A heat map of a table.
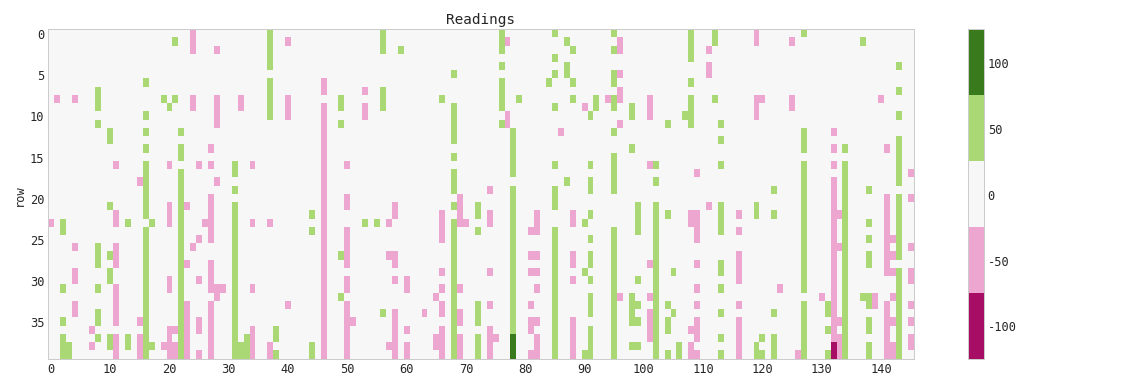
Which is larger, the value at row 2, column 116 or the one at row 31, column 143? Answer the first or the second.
the second
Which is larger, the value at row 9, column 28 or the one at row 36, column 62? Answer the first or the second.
the second
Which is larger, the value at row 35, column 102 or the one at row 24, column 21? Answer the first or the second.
the first
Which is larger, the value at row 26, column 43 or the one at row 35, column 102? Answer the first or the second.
the second
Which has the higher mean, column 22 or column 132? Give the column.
22
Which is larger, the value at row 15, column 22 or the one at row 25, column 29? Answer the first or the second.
the first
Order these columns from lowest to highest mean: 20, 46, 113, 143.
46, 20, 113, 143
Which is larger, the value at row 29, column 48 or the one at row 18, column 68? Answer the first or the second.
the second
